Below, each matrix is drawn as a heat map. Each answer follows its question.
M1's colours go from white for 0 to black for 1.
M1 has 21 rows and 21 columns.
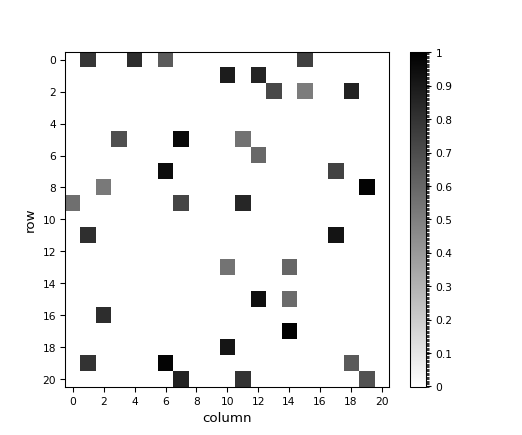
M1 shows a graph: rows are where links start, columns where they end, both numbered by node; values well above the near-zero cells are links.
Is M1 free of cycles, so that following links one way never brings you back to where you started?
yes
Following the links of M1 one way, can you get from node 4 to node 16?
no
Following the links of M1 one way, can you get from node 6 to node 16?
no
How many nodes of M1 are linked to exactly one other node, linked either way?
3
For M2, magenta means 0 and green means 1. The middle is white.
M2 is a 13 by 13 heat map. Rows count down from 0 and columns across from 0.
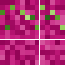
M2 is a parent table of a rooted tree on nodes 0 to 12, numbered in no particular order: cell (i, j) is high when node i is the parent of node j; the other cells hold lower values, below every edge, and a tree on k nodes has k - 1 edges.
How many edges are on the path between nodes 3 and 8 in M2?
3
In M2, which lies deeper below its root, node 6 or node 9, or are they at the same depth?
the same depth
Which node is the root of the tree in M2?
3
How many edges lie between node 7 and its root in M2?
2
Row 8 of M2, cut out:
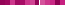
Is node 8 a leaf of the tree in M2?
yes
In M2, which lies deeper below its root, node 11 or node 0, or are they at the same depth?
node 0
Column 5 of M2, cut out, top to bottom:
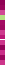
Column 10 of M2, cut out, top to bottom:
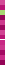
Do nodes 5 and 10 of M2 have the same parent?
no
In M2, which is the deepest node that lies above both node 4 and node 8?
1
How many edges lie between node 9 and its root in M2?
1
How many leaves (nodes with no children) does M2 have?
9
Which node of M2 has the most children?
3
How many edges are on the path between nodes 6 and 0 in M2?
5
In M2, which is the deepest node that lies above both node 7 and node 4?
5
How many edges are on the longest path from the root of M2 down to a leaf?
4
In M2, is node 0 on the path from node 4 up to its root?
no
